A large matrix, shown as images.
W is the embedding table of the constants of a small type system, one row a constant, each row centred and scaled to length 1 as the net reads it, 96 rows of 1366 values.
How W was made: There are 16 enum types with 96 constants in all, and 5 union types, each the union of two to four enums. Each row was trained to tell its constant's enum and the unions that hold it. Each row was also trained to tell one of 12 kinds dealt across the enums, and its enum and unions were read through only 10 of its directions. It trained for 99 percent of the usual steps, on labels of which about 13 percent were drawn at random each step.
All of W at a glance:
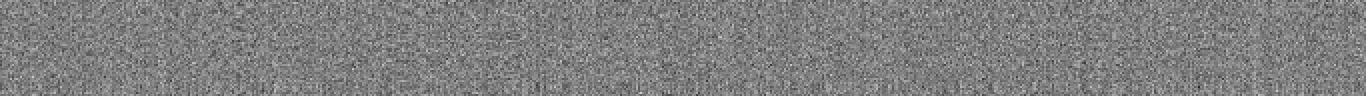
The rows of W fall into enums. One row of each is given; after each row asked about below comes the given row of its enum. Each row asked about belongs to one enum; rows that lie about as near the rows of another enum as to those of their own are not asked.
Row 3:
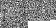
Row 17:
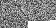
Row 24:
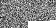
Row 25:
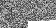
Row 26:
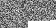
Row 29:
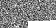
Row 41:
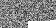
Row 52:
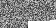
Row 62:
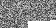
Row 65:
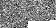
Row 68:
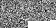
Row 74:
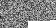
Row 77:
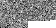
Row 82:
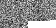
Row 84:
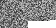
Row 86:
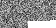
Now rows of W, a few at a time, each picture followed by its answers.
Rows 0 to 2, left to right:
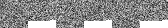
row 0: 84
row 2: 68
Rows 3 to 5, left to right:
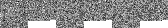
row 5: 41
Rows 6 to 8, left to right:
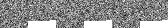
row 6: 17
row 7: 41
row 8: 25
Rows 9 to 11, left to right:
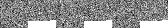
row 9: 68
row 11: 74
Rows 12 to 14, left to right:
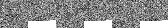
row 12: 25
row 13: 25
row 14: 82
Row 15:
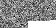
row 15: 82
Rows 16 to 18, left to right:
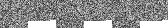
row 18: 86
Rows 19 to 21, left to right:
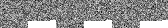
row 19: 62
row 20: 86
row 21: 41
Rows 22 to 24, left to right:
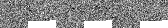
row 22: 17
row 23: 52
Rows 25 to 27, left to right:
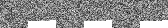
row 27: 62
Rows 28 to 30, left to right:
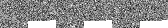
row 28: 82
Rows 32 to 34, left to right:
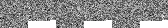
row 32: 74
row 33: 17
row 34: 62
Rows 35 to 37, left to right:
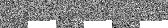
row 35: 65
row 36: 86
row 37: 68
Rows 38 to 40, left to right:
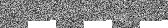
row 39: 68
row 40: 82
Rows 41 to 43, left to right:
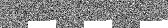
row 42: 26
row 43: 25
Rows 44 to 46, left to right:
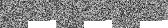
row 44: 74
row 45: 84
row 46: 25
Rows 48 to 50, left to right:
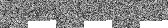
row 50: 62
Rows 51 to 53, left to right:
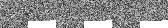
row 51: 41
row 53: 74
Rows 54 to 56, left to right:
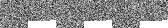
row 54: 52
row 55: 52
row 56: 65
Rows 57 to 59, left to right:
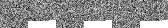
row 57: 25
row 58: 17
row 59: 82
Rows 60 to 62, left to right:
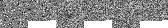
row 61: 25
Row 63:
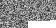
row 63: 74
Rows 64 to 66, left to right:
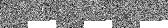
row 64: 86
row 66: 74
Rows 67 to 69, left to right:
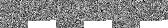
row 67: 52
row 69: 82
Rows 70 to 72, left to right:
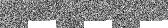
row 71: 84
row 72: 74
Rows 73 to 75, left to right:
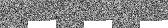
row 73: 41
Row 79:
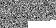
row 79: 86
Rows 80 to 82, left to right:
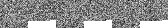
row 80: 41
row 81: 62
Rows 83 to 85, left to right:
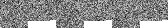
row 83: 86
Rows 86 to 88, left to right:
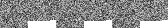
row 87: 84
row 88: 84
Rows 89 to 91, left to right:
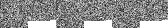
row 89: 3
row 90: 84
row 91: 65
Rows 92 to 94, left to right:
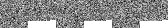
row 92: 65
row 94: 68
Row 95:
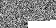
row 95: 3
